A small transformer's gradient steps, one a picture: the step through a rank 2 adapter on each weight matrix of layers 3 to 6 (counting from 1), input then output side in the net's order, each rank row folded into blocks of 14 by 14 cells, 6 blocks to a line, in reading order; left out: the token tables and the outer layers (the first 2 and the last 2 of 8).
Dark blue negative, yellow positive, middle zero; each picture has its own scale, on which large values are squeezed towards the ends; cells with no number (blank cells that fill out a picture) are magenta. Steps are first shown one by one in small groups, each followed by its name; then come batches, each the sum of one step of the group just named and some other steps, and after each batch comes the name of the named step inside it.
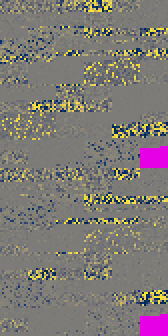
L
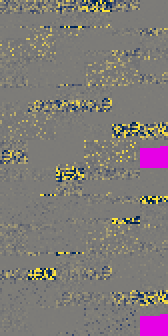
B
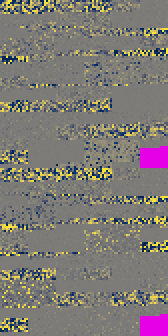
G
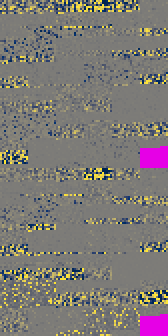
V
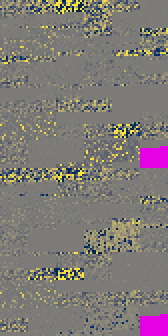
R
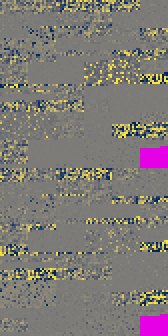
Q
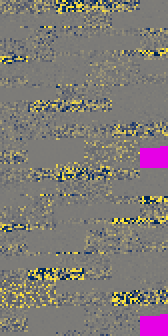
B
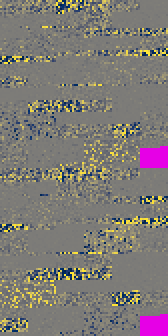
R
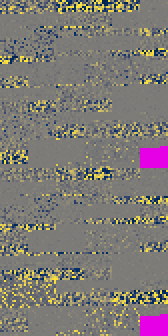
V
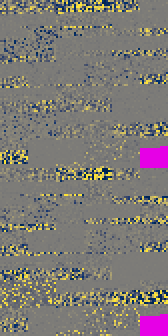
V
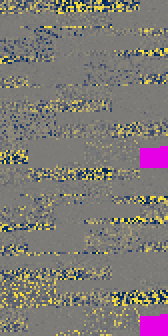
V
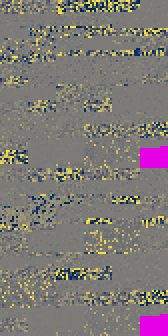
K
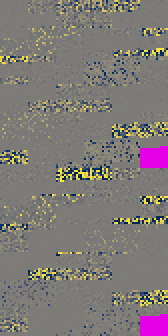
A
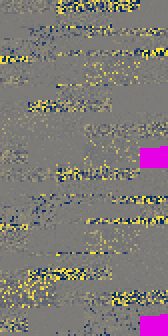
K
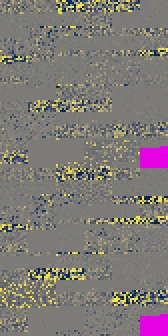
K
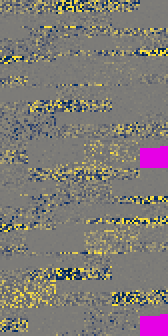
K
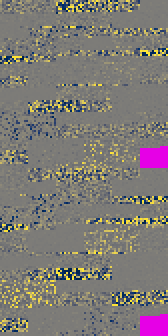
K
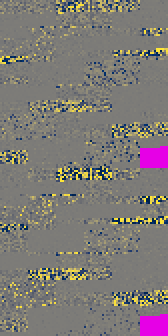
A
